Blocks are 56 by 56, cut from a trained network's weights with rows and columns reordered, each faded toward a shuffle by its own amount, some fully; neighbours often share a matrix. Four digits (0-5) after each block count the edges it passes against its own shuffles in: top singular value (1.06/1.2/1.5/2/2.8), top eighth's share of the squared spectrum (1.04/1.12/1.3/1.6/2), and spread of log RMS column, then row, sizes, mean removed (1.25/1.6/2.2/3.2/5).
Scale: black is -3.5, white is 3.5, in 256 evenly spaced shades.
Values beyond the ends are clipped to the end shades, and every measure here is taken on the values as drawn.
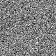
1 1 0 0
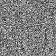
3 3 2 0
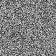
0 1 0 0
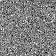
0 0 0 0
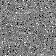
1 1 0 0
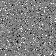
0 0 0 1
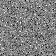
0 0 0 0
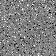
0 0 0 0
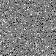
0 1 0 0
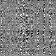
3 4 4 1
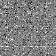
2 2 2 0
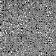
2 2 2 0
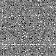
2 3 2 1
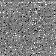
1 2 1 0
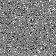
0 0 0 0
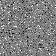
1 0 0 0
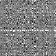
3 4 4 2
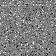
0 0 0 0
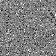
1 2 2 0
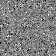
0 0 0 0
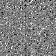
1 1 0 1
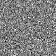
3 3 1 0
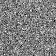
1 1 0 0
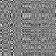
4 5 4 2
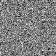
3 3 1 0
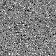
0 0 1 0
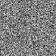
3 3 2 1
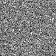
2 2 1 0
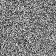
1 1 0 0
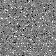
0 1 0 0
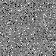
1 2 1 0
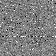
2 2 0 1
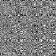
4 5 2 2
